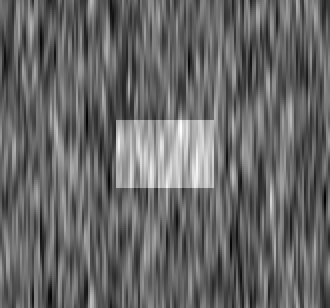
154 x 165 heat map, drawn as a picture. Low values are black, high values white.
The grain runs up and down. An odd patch, higher than its surroundings, sits in the centre. The centre is the ninth with the highest average.
